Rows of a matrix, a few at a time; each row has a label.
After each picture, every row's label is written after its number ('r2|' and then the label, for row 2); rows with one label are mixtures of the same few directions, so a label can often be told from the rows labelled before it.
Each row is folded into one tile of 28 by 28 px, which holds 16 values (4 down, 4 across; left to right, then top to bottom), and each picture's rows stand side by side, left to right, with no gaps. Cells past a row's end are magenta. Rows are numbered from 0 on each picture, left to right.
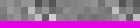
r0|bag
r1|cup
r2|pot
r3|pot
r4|cup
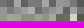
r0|pot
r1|pot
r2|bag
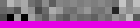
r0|cup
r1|bag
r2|cup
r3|cup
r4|cup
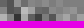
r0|bag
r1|cup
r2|cup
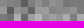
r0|bag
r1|cup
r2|cup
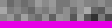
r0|cup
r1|cup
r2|bag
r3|cup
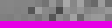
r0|cup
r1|pot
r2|cup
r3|pot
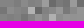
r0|pot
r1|pot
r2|pot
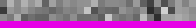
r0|cup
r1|pot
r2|cup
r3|pot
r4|pot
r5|bag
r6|cup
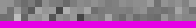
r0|bag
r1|pot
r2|pot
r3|pot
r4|cup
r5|pot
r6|bag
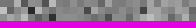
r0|pot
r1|pot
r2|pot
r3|pot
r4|bag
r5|cup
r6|bag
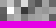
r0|bag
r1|pot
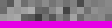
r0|pot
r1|cup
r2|bag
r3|pot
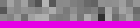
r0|cup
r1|pot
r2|bag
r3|bag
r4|bag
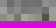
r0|cup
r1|bag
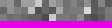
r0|pot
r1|pot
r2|cup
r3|cup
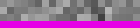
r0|pot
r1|pot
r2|pot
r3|bag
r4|pot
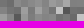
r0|bag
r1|bag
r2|pot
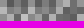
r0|cup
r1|cup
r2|pot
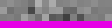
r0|pot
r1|cup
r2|cup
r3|pot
